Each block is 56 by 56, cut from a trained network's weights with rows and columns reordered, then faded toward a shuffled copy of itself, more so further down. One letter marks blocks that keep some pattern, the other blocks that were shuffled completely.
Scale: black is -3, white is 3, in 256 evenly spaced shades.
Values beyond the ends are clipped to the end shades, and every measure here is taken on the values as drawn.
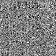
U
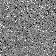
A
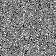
A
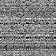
U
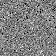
A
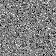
A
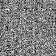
U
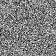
A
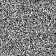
A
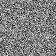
A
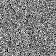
A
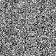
U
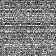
U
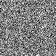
A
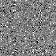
U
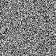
A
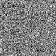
U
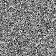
A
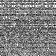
U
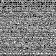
U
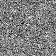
A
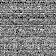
U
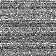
U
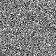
U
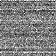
U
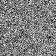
A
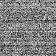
U
